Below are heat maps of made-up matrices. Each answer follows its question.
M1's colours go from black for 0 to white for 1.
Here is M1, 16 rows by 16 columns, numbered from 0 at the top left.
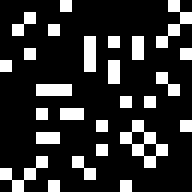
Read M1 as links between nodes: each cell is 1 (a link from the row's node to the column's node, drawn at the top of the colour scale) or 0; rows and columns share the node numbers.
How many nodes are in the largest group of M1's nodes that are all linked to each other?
2
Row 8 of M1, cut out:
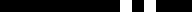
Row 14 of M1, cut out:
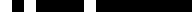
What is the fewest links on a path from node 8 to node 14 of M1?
5
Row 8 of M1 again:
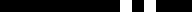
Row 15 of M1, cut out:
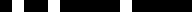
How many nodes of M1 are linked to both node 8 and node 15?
1
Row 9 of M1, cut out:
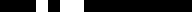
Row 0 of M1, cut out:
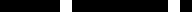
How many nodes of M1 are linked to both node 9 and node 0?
1
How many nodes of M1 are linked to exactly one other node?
0
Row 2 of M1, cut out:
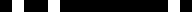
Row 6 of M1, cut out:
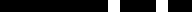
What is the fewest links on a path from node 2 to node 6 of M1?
5
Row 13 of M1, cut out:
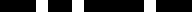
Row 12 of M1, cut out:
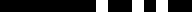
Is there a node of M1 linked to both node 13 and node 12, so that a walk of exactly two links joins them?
no
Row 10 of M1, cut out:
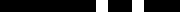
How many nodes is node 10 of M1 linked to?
3
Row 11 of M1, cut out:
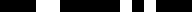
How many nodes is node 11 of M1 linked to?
4
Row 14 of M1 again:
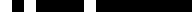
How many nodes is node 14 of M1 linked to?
3
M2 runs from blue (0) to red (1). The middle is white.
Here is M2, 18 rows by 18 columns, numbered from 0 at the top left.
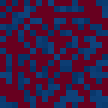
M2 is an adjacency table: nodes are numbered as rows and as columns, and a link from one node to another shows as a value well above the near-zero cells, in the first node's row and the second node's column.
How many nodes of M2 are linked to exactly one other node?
0
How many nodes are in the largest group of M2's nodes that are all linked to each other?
5
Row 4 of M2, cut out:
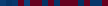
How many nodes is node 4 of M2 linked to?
9
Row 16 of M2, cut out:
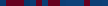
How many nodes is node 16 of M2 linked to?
7
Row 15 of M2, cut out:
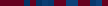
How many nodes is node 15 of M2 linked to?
10
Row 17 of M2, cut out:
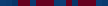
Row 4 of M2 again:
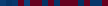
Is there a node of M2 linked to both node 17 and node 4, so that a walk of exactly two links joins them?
yes
